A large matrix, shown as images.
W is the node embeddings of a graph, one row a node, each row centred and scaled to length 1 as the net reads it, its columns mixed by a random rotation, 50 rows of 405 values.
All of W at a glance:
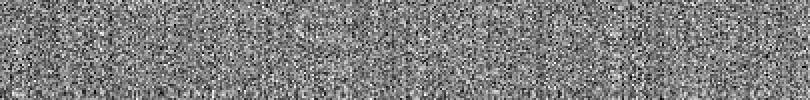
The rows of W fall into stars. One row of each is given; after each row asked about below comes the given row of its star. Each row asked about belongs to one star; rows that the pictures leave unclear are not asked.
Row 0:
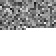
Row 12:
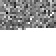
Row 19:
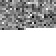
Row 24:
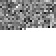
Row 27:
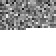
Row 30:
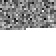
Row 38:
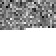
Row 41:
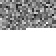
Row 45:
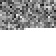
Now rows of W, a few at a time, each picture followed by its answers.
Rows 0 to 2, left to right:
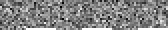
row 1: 27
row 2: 30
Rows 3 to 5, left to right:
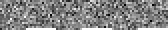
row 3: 38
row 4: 38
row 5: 45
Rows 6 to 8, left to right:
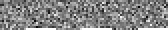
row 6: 27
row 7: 45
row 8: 12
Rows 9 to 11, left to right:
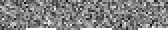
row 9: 0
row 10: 41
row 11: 0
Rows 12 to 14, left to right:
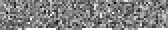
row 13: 27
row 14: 24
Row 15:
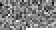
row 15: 0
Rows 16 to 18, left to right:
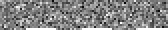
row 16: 12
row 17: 12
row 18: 41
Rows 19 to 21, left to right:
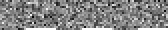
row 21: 12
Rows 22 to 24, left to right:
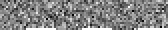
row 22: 19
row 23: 24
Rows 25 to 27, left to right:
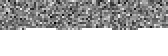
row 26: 30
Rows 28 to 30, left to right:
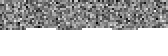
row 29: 0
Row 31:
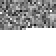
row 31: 24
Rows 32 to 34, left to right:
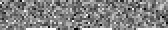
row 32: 38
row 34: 19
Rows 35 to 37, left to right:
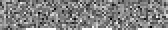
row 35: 12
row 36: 45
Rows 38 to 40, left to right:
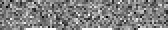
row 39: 27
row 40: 30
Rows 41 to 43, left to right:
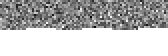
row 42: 27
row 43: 24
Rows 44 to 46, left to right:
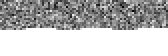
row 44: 24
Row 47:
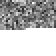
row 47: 41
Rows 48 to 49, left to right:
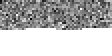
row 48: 30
